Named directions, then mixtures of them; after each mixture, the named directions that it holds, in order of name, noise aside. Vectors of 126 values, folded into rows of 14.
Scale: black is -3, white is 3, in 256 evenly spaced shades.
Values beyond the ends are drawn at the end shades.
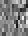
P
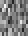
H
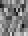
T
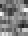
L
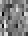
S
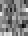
H, L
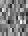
H, P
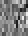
P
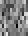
P, S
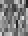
H, L, P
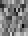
T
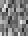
H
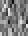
H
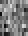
H, L, S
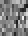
P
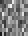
H, S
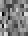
S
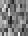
H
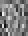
S, T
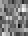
L, P, T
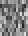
P, S, T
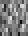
H, T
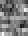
L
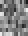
H, L, P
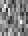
H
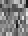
L, P
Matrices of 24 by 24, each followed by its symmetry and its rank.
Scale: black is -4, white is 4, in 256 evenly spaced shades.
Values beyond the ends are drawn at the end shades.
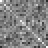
symmetric, rank five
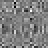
neither, rank three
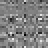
neither, rank three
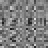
neither, rank three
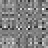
neither, rank three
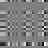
neither, rank one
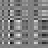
neither, rank one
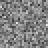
neither, full rank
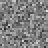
neither, full rank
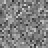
neither, full rank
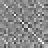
symmetric, rank five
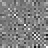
symmetric, rank five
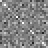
symmetric, rank five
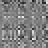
neither, rank three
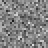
neither, full rank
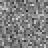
neither, full rank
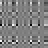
neither, rank one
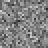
neither, full rank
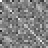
symmetric, rank five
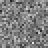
neither, full rank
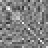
symmetric, rank five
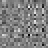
neither, rank three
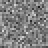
neither, full rank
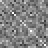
symmetric, rank five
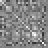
symmetric, rank five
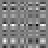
neither, rank one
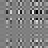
neither, rank one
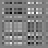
neither, rank one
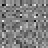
neither, rank three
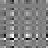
neither, rank one
